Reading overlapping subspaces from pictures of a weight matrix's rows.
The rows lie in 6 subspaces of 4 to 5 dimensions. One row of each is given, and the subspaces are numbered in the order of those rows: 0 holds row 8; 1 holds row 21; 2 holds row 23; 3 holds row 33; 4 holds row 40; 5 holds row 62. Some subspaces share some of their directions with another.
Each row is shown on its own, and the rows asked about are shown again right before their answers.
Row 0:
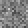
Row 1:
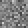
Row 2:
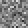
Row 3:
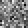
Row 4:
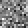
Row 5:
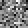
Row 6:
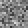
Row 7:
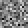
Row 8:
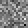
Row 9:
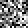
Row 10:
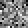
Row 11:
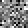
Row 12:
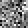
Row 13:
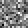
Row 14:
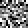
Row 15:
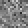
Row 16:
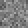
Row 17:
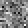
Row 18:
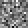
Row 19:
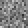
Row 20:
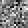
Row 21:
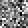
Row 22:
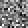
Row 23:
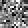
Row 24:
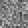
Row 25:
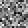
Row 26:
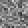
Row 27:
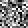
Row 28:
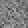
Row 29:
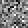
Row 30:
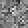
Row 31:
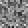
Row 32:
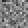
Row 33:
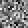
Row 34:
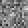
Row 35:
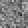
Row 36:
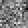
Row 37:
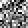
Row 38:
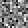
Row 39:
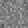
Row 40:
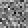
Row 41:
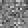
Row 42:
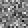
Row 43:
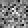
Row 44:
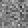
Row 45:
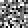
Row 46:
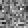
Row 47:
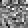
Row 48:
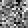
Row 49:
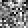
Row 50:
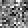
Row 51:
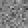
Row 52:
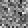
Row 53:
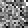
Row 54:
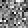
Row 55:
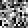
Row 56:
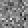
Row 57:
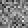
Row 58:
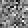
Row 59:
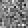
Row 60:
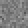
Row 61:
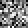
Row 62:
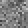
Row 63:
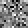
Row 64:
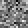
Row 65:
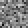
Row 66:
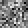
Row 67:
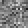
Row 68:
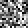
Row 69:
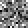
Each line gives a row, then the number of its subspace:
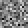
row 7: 3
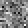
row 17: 0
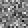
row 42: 3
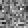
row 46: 0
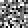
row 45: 4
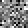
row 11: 3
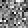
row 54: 4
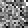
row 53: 1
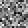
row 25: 4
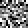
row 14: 4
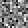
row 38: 4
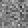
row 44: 0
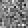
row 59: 3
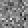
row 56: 3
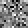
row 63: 2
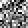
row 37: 5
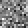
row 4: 0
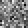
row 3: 3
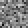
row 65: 4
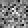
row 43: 0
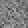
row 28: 0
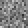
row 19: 3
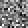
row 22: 0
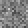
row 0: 0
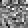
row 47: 4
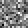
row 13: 4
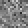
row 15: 2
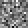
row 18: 4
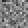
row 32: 4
